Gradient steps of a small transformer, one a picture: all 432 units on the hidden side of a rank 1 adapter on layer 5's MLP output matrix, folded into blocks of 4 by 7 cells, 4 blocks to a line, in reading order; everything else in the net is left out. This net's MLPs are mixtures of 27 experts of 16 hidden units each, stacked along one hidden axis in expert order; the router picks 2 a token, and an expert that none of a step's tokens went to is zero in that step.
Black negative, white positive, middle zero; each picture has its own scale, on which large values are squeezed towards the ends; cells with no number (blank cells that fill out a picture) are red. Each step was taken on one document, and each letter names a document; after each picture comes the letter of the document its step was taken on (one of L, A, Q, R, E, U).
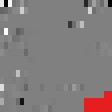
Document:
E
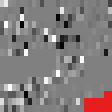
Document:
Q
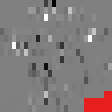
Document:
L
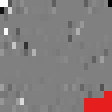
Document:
E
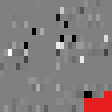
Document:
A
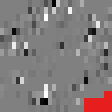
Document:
L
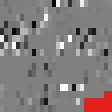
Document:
L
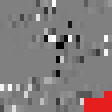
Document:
Q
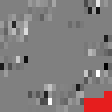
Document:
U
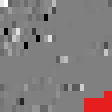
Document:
E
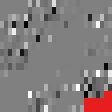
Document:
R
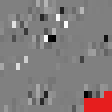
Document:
A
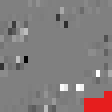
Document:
U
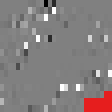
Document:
R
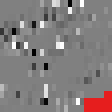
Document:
L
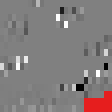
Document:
U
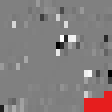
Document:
A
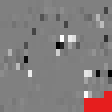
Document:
A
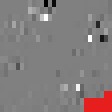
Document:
R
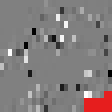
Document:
A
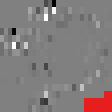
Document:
L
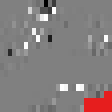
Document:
R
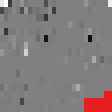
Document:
E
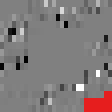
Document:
U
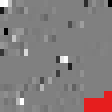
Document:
E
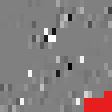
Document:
Q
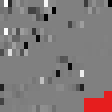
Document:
E
